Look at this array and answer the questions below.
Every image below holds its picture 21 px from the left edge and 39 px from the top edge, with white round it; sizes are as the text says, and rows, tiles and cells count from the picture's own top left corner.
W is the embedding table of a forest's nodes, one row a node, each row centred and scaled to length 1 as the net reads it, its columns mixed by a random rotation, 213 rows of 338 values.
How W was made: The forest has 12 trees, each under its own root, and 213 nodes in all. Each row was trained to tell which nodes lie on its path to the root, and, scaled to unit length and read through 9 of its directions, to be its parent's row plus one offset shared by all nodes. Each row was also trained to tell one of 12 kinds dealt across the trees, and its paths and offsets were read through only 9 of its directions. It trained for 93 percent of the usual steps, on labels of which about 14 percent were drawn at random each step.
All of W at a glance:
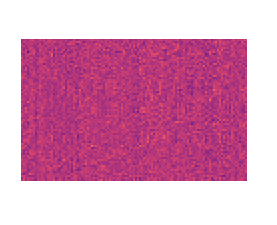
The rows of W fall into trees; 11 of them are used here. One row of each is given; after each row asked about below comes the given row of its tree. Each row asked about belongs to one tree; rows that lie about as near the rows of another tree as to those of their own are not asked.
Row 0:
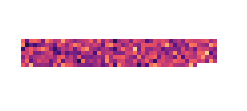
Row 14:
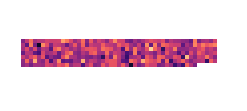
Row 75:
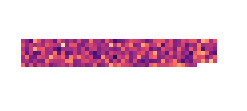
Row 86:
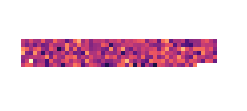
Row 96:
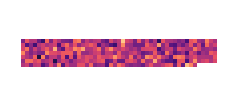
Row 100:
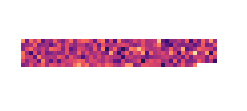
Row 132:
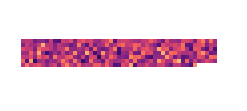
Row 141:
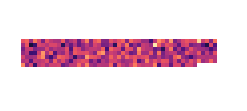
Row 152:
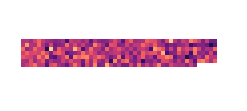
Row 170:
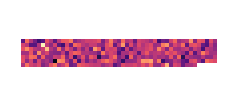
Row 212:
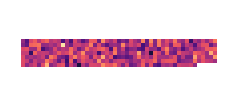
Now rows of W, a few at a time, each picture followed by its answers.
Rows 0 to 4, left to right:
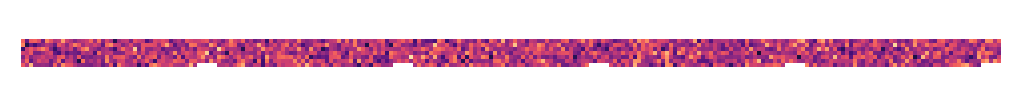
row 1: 75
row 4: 75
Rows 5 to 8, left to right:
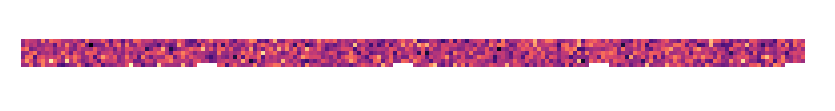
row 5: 86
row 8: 96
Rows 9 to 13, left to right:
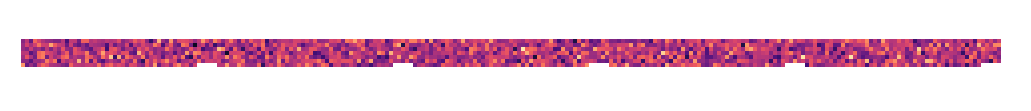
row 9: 75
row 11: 14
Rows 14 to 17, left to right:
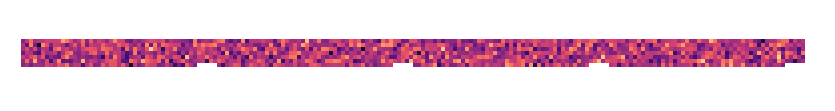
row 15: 170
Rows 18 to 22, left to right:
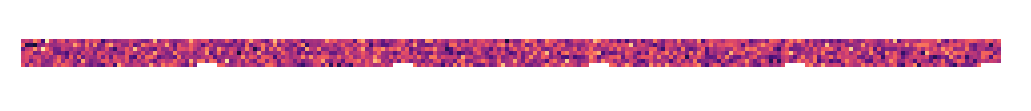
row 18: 170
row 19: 86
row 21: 100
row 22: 132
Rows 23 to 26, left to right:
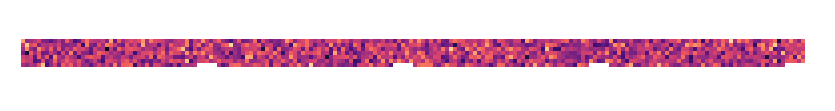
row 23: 132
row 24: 212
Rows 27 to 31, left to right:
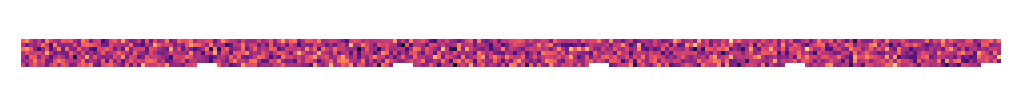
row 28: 170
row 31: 75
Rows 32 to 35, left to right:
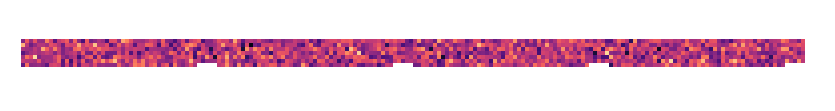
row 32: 170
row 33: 132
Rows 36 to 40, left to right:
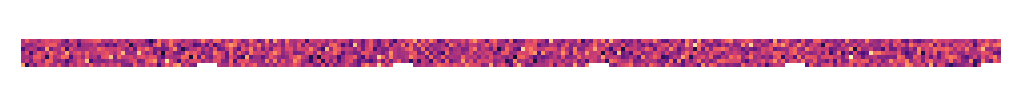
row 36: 212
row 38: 100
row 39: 0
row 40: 132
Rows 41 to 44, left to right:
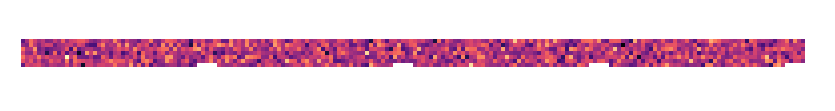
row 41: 86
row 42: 100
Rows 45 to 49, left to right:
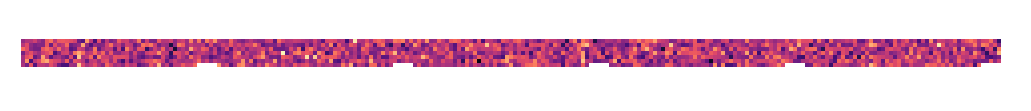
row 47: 170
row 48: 14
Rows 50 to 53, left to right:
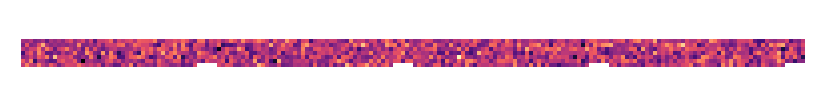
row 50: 132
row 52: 132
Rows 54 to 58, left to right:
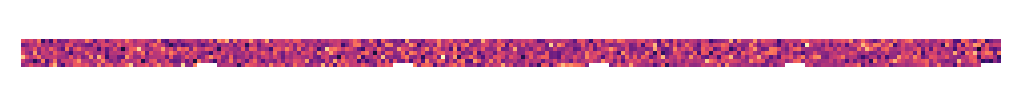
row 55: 14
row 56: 212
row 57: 86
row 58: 0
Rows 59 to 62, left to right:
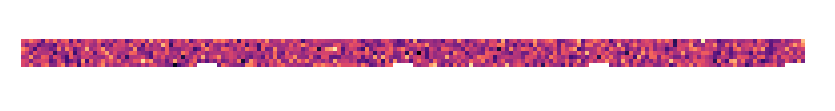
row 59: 0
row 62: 212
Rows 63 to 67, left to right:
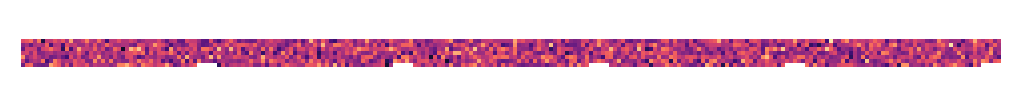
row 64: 152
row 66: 152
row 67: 170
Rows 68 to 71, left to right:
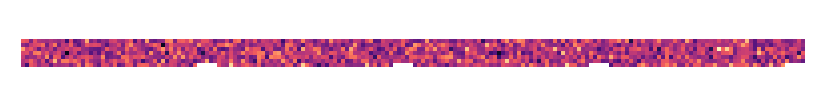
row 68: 152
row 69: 212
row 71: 141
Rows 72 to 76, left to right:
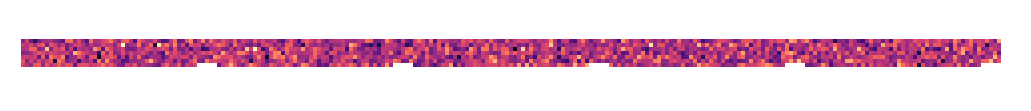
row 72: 212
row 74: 96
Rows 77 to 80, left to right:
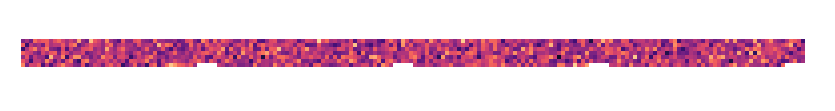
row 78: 96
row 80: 132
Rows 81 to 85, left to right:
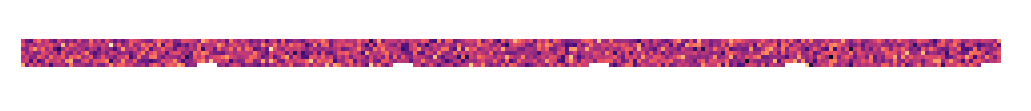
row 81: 75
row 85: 212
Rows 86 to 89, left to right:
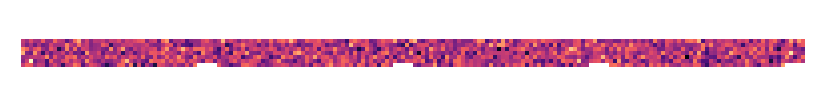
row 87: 170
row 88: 132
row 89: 100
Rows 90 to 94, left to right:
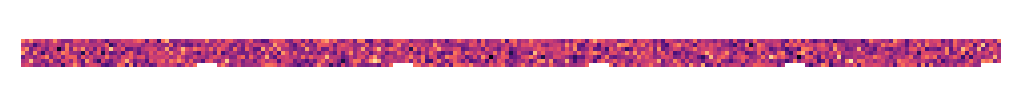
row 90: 86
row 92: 100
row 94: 152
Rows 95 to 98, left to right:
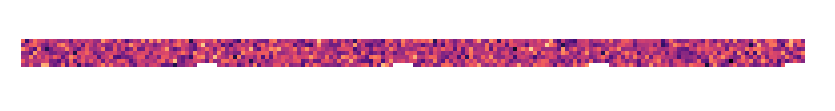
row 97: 141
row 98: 100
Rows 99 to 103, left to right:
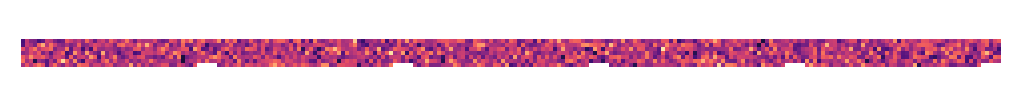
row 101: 14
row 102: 152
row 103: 132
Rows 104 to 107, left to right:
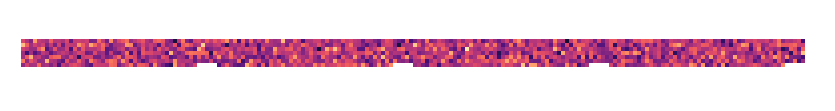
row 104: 100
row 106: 152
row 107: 14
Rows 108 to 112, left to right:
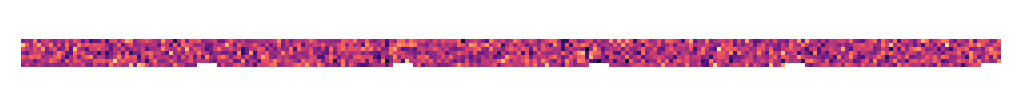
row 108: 152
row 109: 100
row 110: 0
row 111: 100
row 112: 0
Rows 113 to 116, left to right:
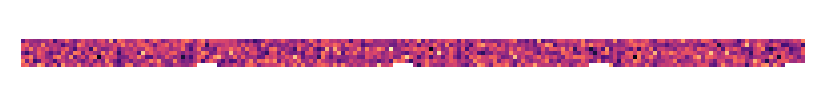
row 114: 152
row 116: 212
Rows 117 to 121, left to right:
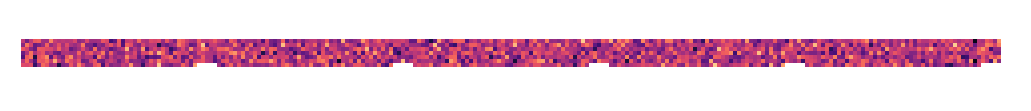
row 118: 152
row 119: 170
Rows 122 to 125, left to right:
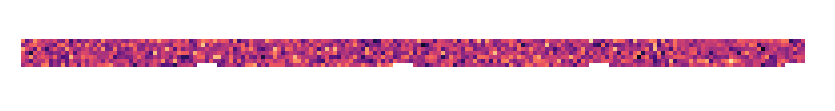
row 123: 96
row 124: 170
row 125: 170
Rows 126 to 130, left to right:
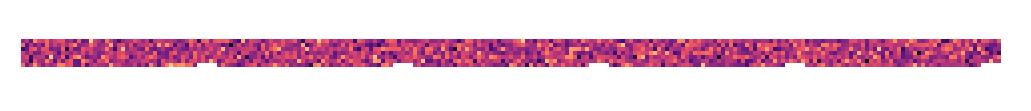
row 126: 212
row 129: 212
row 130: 152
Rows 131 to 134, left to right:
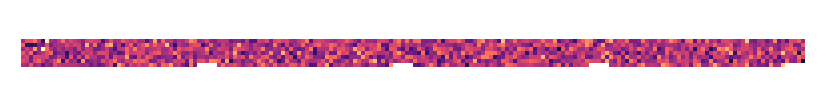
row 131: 170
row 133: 170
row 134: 100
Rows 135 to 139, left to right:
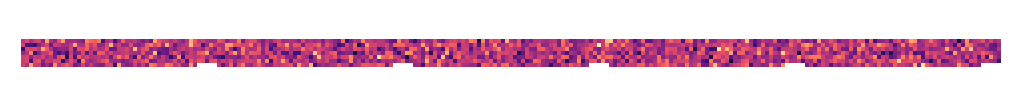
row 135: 170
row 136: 212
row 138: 100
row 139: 152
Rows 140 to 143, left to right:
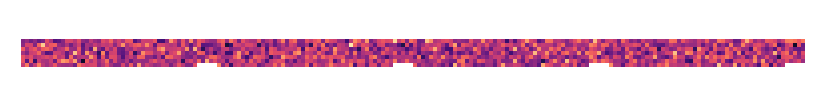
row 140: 152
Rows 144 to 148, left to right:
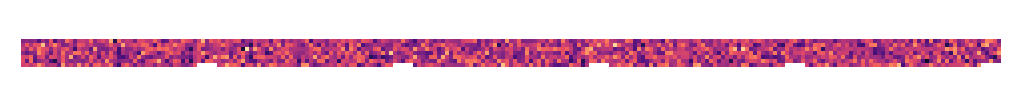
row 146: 75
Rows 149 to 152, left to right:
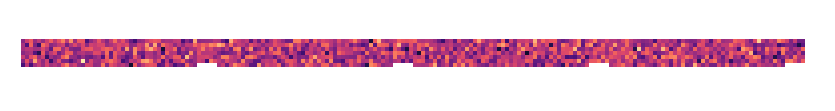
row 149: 14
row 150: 100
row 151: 132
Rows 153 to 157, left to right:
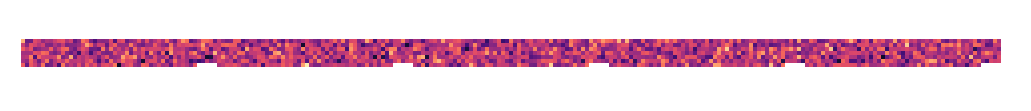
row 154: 75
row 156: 86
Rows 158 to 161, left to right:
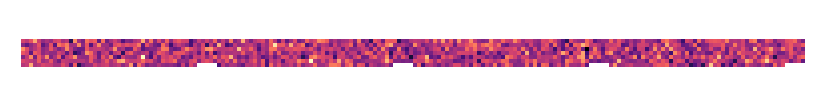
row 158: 86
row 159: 170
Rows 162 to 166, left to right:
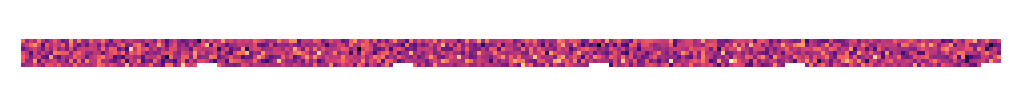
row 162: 212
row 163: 14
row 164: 86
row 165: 14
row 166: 152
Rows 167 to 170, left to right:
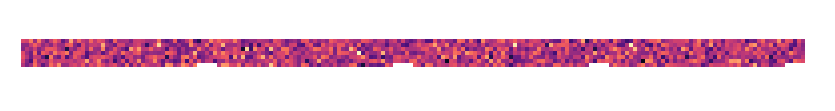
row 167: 212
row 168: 132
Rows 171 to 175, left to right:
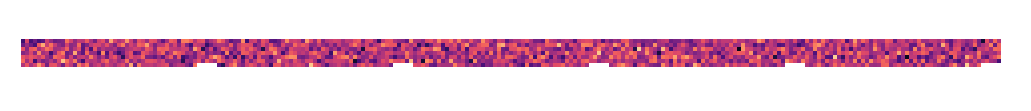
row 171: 152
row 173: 14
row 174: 152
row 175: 212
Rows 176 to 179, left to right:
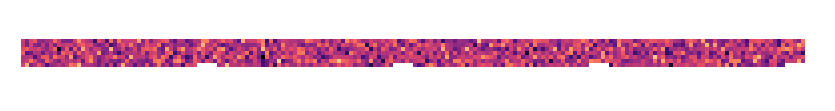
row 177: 170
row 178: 152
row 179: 86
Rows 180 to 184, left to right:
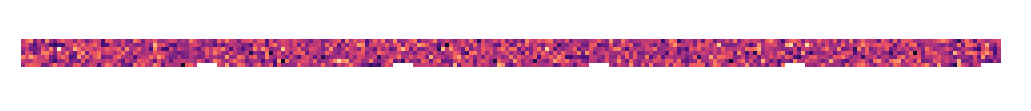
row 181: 0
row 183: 100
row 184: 100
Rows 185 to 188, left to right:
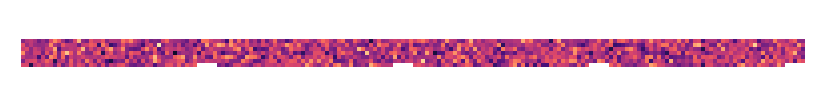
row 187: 86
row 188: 0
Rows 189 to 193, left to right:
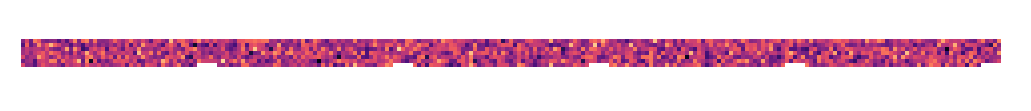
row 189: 152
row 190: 14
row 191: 100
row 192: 100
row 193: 14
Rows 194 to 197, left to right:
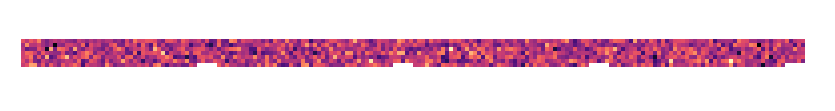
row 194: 132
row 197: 170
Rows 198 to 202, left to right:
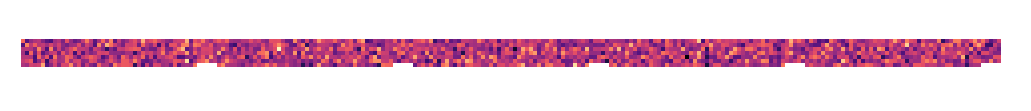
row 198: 132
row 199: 0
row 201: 100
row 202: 170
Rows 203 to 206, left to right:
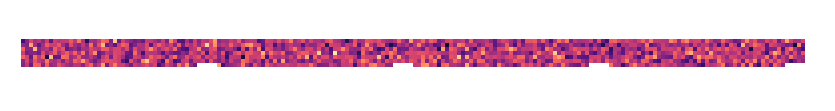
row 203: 212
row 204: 212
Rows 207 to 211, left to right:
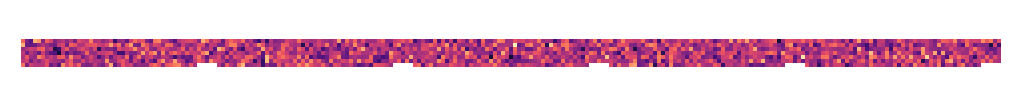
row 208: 75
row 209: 212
